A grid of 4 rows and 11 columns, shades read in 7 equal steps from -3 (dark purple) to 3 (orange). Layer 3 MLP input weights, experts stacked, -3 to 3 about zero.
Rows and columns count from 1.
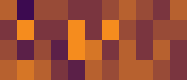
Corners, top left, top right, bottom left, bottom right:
1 1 1 -1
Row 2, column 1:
-1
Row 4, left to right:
1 2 1 -1 -2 1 0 1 1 0 -1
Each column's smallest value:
-1 -3 -1 -2 -2 -1 -1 0 -1 -1 -1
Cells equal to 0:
11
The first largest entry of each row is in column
1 2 5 2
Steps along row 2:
up down same up down up down down up same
